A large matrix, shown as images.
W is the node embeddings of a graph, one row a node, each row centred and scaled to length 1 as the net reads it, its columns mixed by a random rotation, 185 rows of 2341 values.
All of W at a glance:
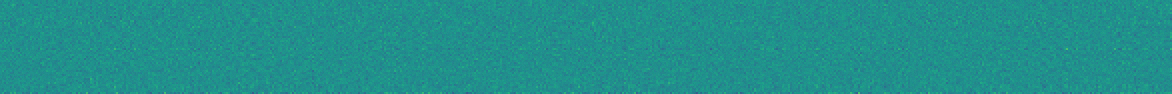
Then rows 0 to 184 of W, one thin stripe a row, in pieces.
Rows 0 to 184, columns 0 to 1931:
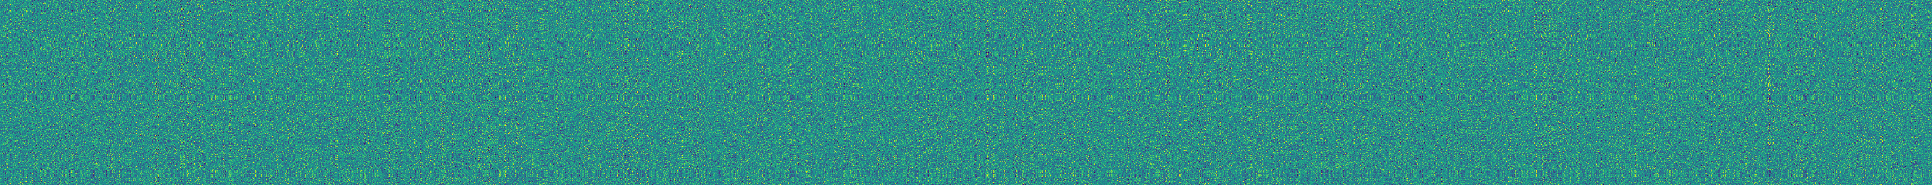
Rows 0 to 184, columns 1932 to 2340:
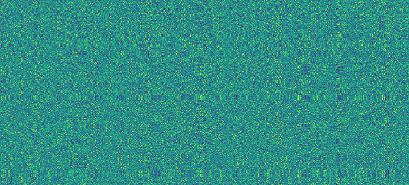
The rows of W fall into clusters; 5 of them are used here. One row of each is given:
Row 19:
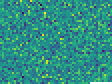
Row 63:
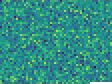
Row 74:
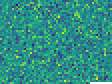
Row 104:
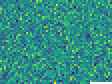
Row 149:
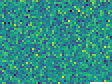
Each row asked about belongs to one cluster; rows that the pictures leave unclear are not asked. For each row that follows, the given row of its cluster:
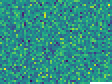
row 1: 19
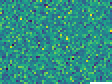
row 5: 104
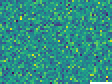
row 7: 104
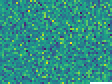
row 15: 19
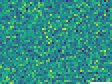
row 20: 74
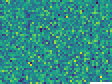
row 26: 63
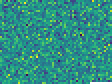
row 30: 149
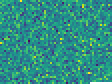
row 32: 19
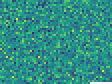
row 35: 63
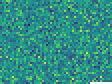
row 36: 63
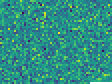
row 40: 19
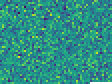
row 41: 74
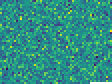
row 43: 104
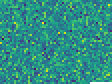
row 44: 19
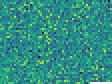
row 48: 74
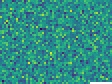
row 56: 63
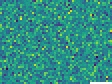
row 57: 104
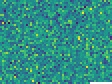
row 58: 149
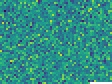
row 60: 149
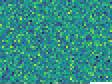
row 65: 104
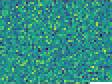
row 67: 74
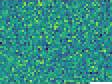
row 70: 74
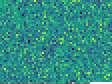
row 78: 19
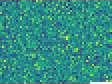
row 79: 104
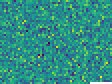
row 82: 63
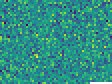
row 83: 149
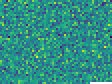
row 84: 149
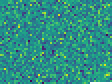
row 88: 19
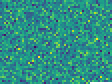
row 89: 63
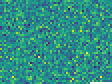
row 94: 63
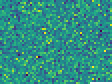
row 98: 74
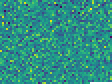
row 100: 149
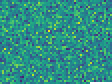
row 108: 74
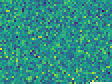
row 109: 63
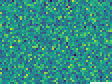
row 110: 104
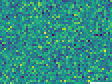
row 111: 74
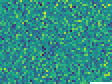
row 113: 19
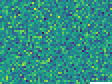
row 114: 74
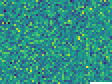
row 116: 149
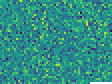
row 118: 19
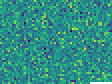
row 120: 19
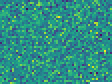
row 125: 74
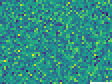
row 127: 104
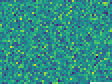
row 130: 104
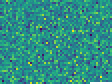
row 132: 63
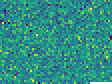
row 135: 149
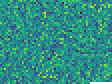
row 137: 19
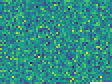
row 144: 63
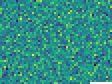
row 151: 104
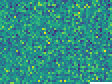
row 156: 74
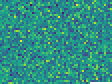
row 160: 74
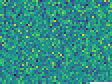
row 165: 149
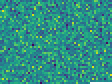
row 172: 74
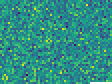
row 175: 74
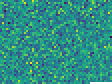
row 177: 149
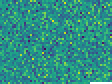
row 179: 19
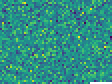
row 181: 149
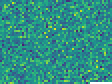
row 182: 74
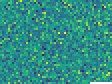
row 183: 19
